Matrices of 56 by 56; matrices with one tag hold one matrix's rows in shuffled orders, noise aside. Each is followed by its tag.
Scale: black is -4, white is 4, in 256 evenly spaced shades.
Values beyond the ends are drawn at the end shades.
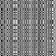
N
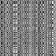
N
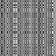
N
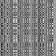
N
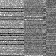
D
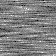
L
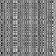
N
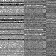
D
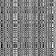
N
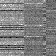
D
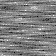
L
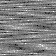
L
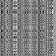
N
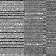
D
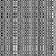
N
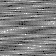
L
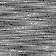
L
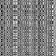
N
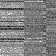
D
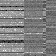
D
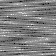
L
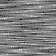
L
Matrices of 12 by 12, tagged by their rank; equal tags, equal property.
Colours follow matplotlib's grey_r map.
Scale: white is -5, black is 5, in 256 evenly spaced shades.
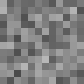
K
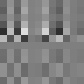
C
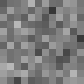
K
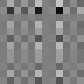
C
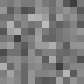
K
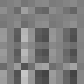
C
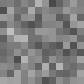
K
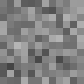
K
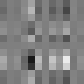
C
